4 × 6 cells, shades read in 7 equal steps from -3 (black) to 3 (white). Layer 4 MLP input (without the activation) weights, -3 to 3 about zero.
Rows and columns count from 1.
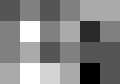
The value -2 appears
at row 2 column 5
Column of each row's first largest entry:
5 2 2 2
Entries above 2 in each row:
0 1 0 1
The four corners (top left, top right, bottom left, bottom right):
-1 1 1 -1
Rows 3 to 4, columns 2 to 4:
1 -1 0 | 3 2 1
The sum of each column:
0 7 0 2 -5 -1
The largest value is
3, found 2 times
